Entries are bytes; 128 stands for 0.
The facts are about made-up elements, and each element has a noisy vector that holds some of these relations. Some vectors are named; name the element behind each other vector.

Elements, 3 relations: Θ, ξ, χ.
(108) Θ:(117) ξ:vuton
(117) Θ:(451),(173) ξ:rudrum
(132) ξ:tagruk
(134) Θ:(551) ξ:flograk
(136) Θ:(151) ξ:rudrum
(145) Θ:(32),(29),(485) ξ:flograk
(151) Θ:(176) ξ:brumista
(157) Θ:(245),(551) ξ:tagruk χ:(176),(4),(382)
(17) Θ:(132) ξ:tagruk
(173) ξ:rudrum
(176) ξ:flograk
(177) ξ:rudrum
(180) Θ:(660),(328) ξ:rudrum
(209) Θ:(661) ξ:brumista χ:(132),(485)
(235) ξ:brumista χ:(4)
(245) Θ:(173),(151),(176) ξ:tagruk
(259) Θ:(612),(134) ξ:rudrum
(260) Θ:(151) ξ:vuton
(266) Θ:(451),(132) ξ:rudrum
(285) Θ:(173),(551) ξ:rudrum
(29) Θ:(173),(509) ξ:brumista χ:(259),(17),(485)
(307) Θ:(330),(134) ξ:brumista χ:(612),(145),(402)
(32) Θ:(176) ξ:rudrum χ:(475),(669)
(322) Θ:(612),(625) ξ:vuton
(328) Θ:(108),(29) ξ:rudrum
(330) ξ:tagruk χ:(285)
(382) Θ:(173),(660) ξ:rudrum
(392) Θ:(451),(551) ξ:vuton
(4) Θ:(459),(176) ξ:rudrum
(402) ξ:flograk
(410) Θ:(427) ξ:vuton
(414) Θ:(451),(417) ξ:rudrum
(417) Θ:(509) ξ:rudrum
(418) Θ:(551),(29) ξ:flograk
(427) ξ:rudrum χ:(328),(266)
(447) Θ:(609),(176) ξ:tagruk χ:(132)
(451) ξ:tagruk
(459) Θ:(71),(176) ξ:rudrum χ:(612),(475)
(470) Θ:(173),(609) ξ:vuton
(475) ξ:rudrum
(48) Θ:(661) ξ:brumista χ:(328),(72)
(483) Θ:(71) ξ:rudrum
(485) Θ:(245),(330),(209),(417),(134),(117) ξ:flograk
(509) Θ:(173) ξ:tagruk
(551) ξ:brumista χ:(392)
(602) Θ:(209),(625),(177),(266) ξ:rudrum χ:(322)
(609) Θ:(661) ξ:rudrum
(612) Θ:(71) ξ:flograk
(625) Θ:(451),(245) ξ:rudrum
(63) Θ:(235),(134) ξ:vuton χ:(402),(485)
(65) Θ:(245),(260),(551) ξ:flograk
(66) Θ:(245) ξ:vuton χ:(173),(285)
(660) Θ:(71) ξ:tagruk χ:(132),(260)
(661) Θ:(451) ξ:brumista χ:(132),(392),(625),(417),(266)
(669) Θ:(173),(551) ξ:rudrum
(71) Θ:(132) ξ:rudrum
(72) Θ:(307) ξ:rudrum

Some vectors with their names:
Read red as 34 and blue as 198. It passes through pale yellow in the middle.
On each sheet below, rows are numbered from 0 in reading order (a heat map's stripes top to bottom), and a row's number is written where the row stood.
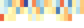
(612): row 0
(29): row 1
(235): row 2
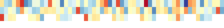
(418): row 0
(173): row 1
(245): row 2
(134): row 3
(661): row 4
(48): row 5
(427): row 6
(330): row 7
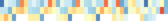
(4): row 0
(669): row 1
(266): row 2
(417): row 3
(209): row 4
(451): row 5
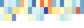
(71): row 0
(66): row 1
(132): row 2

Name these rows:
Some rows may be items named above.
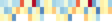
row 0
(417)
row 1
(48)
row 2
(417)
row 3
(48)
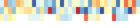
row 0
(29)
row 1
(17)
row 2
(157)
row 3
(63)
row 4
(392)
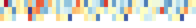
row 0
(48)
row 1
(410)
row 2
(72)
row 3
(177)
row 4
(483)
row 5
(660)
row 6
(483)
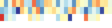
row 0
(470)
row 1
(307)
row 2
(483)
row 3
(63)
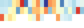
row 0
(176)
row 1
(427)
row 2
(447)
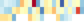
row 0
(259)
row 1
(48)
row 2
(509)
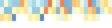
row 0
(609)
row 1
(414)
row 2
(551)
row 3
(151)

